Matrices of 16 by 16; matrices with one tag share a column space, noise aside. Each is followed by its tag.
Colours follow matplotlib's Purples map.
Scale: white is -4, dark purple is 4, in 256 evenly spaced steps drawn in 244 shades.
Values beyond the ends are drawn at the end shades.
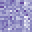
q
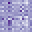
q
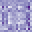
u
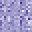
q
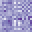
q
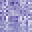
q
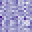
q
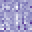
u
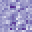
u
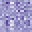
q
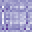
u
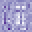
u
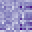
u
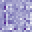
u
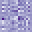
q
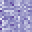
q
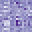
q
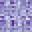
q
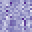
q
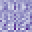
u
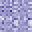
q
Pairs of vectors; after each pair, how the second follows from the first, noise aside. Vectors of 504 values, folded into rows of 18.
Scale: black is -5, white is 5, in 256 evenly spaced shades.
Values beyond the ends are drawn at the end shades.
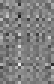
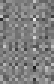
reversed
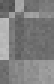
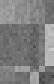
reversed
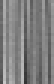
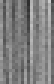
reversed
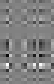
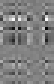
reversed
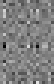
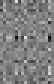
reversed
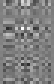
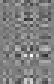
reversed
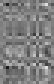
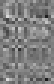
reversed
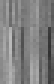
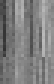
reversed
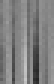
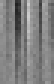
reversed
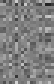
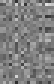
negated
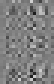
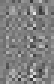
negated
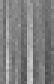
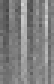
reversed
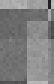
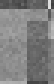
negated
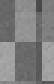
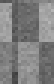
reversed
